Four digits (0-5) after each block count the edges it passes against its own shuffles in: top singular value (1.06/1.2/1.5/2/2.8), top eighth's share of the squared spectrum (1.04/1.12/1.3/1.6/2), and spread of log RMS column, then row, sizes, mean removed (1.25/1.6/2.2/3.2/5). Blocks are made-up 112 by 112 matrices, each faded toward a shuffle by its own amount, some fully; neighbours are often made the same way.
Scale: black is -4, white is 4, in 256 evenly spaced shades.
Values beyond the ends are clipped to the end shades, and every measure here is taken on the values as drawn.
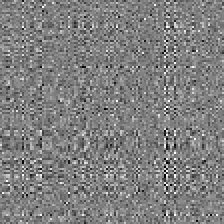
5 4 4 3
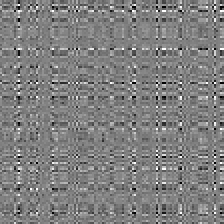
5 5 4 4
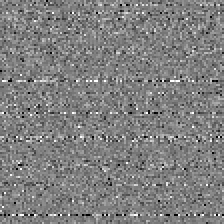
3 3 0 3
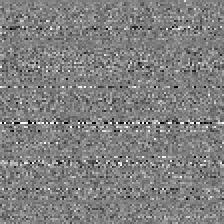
3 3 0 4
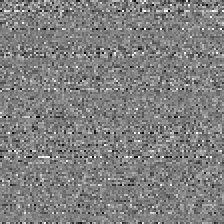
2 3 0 4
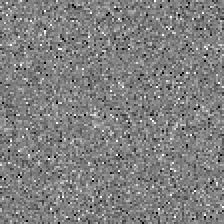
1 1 0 1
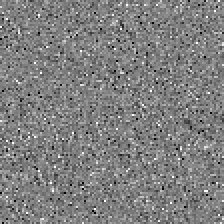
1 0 0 1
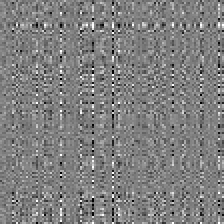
5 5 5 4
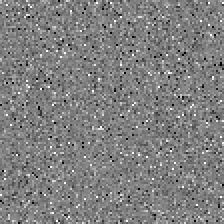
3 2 1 0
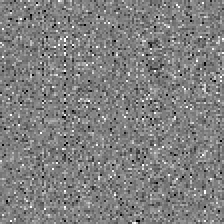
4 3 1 1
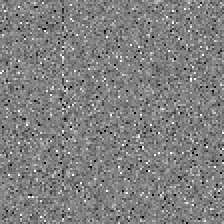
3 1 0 0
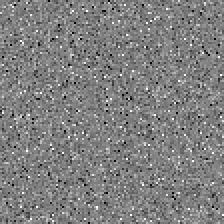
1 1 0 0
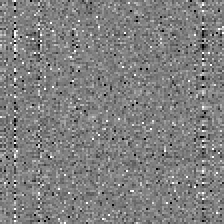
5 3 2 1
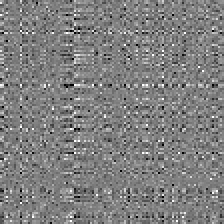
5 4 4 4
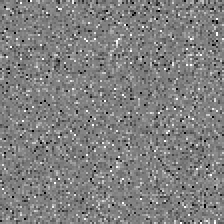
3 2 0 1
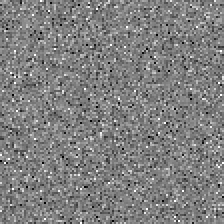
1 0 0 0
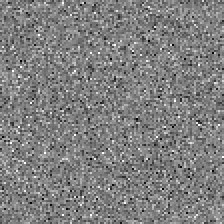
0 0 0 0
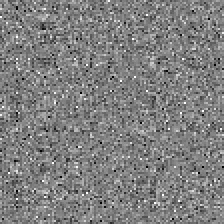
4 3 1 2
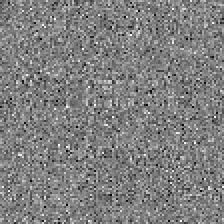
4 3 1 1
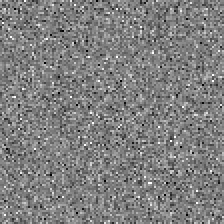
3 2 1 1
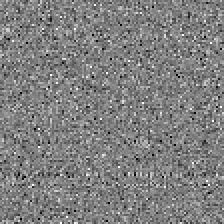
4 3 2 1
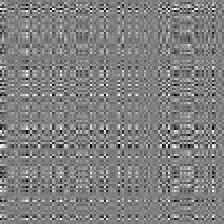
5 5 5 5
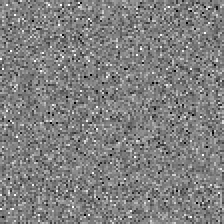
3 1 0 0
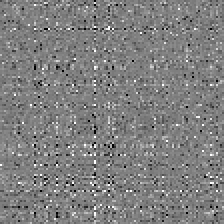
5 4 3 3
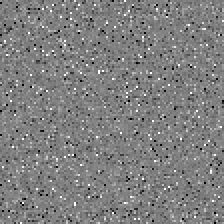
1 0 0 0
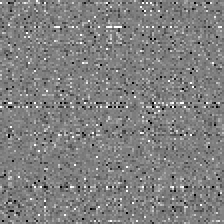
4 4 2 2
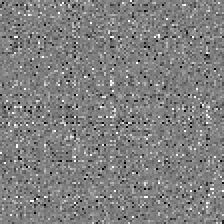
4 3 2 2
